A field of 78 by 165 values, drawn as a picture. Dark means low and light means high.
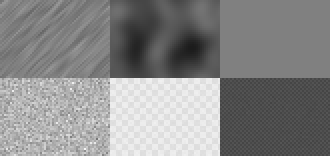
The table splits into 2 rows of 3 panels. Panel 1,1: middling, slanting up to the right, faint in contrast. Panel 1,2: low, smooth. Panel 1,3: middling, flat. Panel 2,1: high, fine-grained. Panel 2,2: very high, checkered, faint in contrast. Panel 2,3: low, checkered, faint in contrast.
